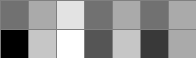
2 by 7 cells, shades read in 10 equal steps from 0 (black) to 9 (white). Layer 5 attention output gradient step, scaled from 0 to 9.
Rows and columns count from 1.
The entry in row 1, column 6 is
4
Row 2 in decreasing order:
9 7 7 6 3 2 0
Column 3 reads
8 9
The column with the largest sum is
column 3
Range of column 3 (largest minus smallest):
1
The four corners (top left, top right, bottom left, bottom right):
4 6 0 6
